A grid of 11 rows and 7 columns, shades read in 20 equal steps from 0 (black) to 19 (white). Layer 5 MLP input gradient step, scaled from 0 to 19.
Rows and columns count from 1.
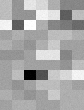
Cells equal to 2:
0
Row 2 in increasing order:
7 11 11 14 14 17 18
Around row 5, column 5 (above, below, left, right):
14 17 13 12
